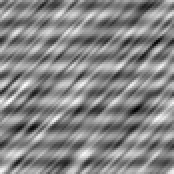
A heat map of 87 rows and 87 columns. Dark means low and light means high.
Stripes running across repeat 10 times from top to bottom. No lone cell stands out from its neighbours. The values follow a bell shape. There is no overall slope. On average the colour sits 50% of the way up the scale. No seam splits the table.
